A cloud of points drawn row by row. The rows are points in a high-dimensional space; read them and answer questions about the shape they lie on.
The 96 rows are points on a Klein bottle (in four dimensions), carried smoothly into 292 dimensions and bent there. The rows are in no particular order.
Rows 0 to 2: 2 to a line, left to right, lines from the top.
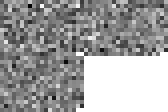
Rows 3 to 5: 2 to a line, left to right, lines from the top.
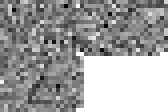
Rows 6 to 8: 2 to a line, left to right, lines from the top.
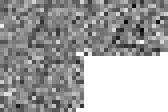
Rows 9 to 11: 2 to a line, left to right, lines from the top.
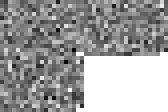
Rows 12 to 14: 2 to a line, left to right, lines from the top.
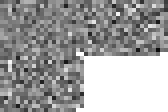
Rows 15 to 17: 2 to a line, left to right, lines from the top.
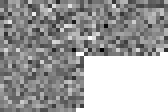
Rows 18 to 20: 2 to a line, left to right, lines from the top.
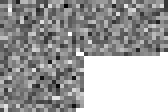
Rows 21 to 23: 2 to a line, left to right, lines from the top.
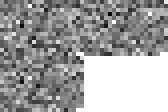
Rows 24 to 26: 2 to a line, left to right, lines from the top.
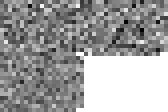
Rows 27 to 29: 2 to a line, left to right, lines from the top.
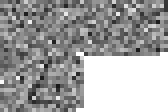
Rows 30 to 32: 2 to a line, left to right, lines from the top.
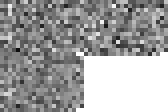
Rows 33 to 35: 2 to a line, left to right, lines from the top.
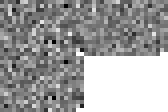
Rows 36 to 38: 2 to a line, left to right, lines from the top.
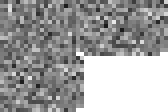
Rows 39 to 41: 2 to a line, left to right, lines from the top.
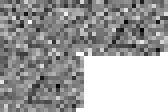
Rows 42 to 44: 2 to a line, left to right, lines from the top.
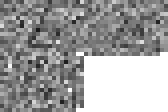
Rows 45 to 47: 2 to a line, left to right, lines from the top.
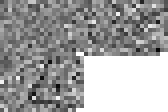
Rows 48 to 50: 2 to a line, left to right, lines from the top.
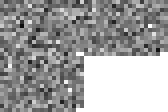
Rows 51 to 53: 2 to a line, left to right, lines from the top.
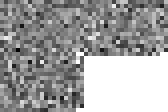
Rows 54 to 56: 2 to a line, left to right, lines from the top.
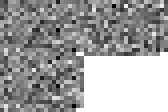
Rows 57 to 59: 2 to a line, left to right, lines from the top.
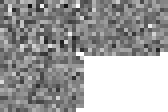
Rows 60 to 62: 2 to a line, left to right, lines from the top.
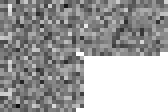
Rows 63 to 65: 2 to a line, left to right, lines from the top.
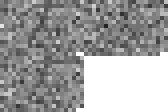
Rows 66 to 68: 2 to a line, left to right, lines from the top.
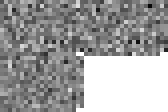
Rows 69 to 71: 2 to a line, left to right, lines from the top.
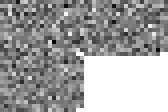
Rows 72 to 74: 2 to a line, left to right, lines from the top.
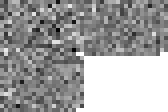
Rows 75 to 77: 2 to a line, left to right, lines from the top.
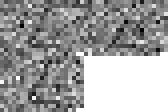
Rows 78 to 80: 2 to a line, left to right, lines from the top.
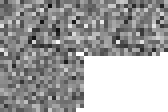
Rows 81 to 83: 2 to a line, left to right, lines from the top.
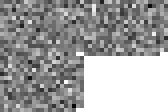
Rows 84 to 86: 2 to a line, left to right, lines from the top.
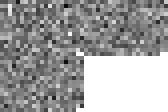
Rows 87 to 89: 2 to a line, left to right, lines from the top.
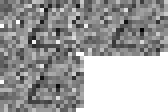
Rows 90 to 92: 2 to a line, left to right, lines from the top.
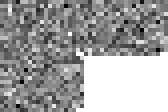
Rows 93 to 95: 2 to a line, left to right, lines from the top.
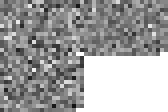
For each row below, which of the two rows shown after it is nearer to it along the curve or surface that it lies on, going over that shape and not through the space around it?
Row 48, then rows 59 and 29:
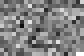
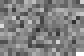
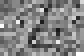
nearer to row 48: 29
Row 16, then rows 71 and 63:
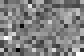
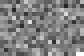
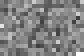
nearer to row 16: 63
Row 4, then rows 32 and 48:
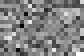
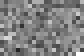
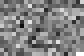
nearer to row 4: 48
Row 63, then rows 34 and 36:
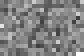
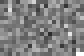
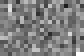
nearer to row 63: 36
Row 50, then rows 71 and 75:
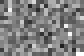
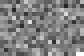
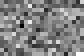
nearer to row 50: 71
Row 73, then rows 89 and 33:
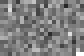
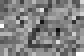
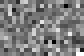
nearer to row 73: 33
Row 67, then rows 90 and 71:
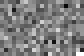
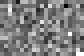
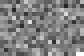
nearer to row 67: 71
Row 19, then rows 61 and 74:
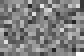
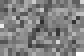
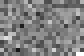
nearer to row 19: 61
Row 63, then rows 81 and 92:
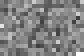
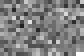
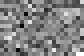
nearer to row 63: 81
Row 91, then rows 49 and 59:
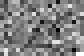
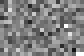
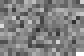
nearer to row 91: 49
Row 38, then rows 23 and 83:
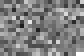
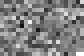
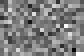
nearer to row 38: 23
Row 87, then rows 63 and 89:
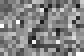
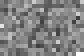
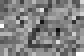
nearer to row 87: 89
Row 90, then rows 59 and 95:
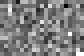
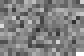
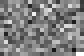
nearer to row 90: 59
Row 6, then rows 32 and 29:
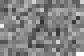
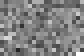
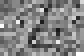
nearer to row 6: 32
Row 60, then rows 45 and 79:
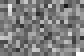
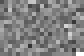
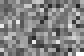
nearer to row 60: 45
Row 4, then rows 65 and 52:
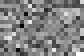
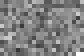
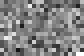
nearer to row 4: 52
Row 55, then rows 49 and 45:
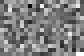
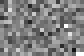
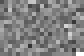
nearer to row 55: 49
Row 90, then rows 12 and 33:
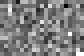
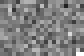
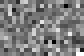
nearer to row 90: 33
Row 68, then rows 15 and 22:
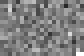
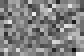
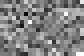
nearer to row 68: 22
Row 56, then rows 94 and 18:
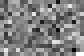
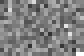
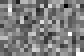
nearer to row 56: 94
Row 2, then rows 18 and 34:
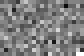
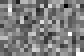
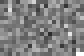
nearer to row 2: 34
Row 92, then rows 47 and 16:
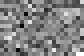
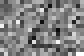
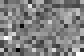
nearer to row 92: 16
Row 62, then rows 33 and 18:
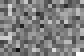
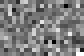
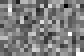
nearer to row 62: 18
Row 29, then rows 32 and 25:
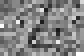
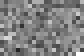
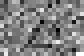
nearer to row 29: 25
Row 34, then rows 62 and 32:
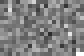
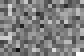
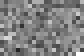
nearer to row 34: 62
